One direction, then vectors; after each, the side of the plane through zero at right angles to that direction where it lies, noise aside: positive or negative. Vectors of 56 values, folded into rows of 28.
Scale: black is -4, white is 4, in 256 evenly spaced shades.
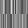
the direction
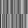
negative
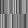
negative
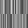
positive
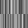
positive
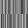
positive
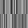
negative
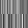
positive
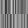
positive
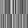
positive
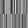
negative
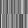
negative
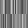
positive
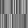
negative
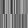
negative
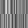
negative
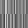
negative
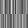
positive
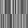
positive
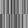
negative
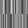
positive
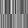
positive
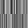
negative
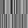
negative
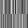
positive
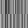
positive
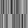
negative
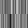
positive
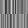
positive
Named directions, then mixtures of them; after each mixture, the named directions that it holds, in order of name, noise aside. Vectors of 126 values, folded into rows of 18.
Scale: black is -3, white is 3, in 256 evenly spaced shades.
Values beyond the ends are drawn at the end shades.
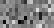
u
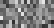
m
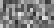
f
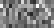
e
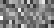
m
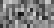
f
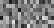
f, m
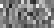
e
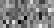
m, u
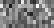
e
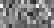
e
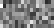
e, f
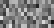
e, m
